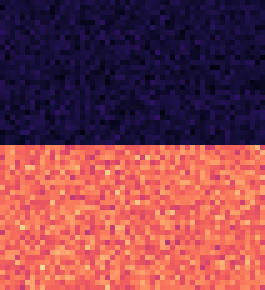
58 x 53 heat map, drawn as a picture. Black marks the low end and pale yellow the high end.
It is made of 2 by 1 panels. Panel 1,1: very low, fine-grained, faint in contrast. Panel 2,1: high, fine-grained.
